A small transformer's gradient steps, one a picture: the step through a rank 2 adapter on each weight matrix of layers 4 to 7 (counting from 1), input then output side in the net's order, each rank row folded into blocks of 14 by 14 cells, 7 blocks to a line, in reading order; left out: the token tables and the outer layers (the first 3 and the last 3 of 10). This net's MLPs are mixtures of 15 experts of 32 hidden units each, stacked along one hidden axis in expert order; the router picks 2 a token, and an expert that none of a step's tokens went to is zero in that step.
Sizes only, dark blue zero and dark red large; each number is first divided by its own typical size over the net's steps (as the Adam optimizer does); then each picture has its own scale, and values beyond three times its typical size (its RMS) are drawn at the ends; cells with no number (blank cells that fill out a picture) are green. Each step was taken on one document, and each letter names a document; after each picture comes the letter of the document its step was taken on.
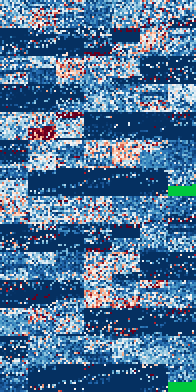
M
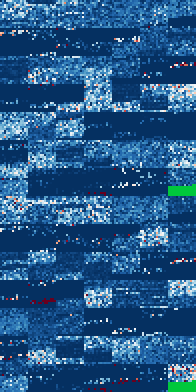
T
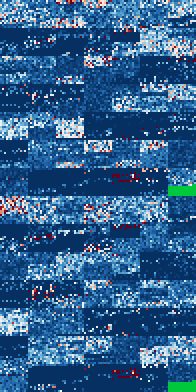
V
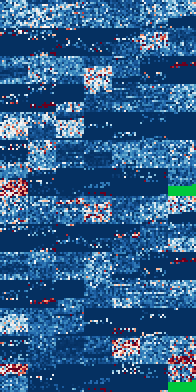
T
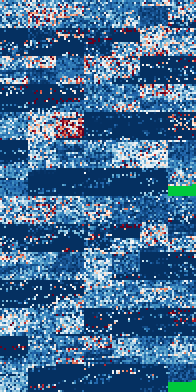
V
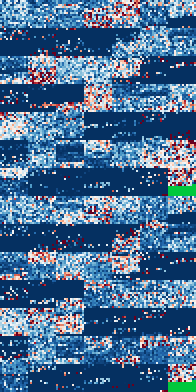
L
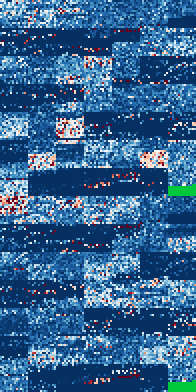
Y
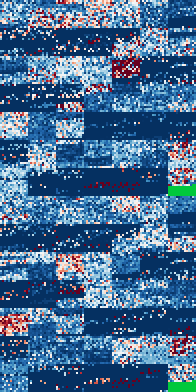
L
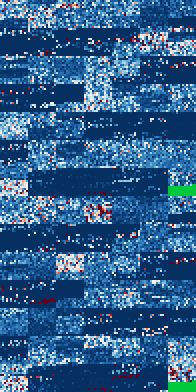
T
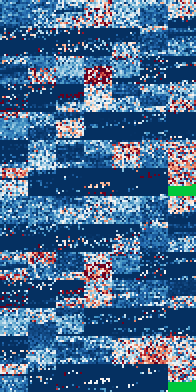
L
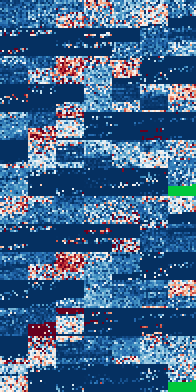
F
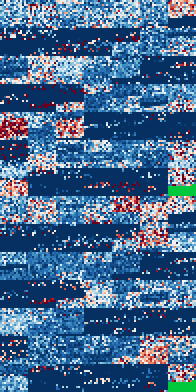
L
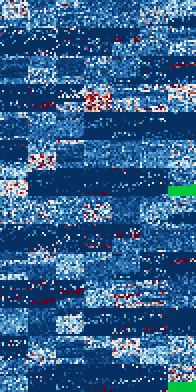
T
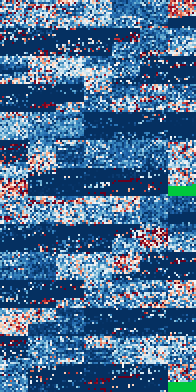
L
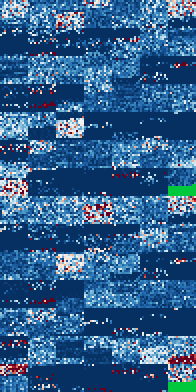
T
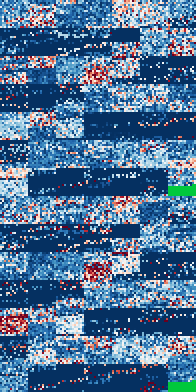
M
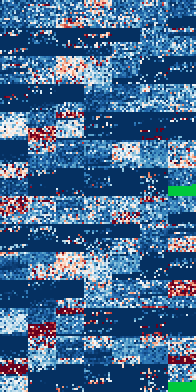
F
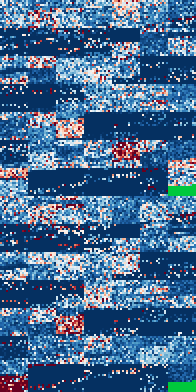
M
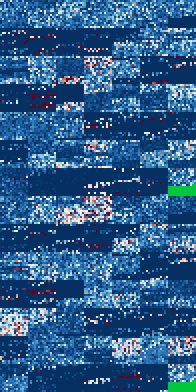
Y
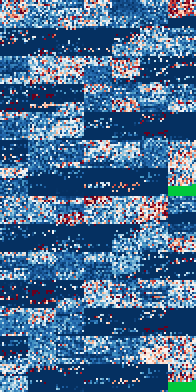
L
